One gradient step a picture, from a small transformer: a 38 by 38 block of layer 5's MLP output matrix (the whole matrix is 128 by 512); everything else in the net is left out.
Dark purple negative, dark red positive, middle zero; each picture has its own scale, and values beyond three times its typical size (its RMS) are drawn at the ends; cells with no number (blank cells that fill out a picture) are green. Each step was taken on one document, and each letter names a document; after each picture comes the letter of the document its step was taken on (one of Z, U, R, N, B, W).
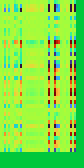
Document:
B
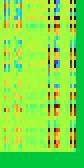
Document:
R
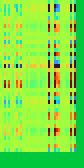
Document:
R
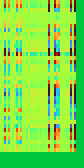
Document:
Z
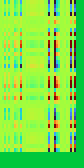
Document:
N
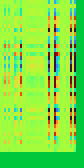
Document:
N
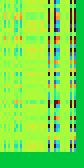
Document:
B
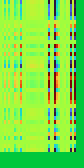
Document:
N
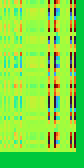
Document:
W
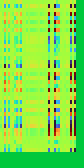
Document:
R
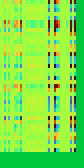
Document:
W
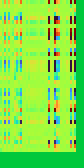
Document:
W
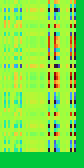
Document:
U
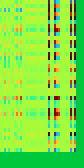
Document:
U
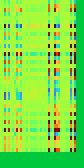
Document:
U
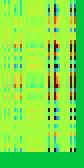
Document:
N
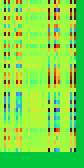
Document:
Z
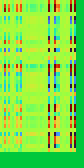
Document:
R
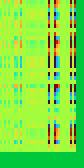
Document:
W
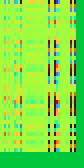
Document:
B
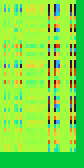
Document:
B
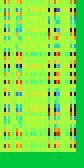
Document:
Z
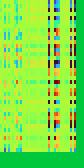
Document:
R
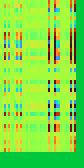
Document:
U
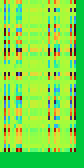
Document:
Z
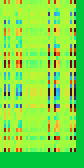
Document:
U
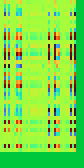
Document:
Z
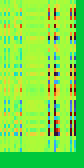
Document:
W
